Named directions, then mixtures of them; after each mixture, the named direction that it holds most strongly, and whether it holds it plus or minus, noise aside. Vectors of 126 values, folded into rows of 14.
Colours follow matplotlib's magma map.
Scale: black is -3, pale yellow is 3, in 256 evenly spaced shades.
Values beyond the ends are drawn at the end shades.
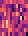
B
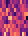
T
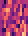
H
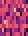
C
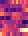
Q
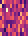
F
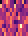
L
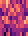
T, minus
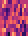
H, minus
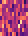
F, plus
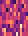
L, plus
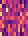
F, plus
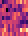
Q, plus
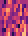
H, plus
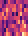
H, plus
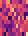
T, minus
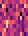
F, minus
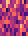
T, minus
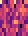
L, minus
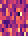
C, minus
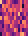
F, minus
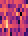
C, plus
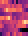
Q, minus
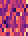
C, minus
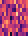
B, plus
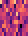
L, minus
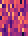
F, plus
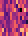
B, minus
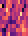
H, plus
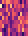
F, plus
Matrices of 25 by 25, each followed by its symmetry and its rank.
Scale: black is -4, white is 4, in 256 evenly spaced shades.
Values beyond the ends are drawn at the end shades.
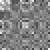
symmetric, rank three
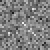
symmetric, full rank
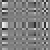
neither, rank one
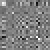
symmetric, rank three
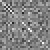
symmetric, rank five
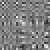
symmetric, rank three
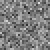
neither, full rank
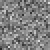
neither, full rank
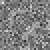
symmetric, full rank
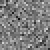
symmetric, full rank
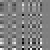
neither, rank one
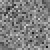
symmetric, full rank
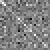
symmetric, rank five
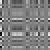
neither, rank one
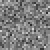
neither, full rank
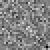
symmetric, full rank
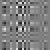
neither, rank one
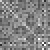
symmetric, rank five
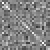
symmetric, rank five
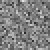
neither, full rank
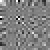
symmetric, rank three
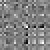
symmetric, rank three
